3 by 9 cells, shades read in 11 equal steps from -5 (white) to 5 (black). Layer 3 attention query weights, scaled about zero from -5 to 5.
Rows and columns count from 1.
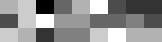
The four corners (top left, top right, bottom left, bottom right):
-2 3 -3 -2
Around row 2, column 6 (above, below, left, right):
-5 -3 -1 1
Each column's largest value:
2 -2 5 1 0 1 2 3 3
